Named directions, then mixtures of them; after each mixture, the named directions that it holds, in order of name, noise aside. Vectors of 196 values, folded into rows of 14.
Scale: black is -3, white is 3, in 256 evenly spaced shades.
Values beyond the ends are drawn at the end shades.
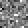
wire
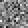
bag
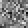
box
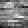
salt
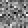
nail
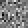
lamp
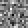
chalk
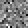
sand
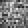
chalk, lamp, salt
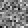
bag, wire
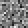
box, chalk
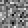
chalk, sand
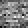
nail, salt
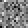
bag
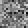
box, nail, sand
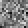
box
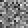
bag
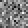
bag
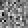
bag, lamp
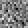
box, lamp, sand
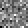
bag, sand, wire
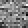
box, salt, sand
